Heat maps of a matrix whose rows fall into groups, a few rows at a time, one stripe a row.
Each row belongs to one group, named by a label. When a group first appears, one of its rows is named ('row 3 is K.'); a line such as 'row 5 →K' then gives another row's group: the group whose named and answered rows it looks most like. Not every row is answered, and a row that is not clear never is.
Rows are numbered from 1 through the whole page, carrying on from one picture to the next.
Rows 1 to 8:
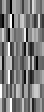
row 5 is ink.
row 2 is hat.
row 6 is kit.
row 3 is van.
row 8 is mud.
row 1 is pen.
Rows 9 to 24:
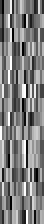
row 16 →ink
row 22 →van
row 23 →pen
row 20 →van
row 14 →kit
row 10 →kit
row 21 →ink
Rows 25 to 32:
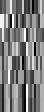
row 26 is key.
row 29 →ink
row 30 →kit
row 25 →mud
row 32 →kit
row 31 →kit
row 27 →van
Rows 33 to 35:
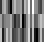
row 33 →pen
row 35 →ink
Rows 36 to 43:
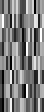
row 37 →key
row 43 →hat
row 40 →pen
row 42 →kit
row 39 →kit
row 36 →kit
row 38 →ink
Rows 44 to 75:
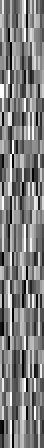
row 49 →kit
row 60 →van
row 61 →van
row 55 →hat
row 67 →hat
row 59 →pen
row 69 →ink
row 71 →van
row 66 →hat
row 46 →van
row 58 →key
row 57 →ink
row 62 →hat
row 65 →ink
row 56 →mud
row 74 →hat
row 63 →van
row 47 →pen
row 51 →van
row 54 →key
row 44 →van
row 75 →hat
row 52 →ink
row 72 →mud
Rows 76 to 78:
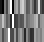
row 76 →hat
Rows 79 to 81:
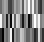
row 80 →pen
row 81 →hat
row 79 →pen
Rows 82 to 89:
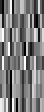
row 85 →kit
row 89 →key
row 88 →pen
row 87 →pen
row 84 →key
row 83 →ink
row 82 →hat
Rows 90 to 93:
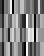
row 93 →kit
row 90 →hat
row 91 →kit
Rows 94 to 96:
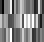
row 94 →hat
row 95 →pen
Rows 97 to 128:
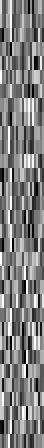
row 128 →kit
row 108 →pen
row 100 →pen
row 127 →hat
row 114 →hat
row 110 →ink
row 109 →hat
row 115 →pen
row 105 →pen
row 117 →kit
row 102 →pen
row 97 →mud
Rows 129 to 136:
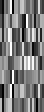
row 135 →hat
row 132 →mud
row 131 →ink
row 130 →kit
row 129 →hat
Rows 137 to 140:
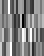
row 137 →kit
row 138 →ink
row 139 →van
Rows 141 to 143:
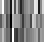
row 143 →key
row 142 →pen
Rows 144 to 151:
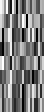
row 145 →van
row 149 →mud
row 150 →ink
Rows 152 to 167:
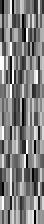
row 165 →hat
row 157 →key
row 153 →ink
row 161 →key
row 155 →mud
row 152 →hat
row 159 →ink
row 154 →kit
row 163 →van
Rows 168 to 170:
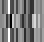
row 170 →kit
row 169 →pen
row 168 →kit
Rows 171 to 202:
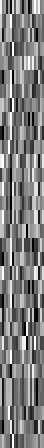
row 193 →ink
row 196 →mud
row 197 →pen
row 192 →hat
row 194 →kit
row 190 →key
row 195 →van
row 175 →pen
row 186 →key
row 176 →hat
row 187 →van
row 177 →mud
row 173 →ink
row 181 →kit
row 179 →mud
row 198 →ink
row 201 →hat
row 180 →hat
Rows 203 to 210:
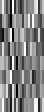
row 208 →mud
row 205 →hat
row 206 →van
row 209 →key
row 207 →key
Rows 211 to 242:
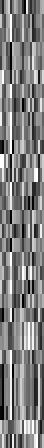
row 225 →mud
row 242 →key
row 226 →pen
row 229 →mud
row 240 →hat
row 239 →hat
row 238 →hat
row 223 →key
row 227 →ink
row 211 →kit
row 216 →key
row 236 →mud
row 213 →mud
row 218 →ink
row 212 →mud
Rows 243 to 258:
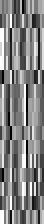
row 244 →mud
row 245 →key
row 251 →van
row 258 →key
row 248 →hat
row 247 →key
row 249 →van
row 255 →hat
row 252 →pen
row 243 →ink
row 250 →van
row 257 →mud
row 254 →van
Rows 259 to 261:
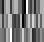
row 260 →ink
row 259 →kit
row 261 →mud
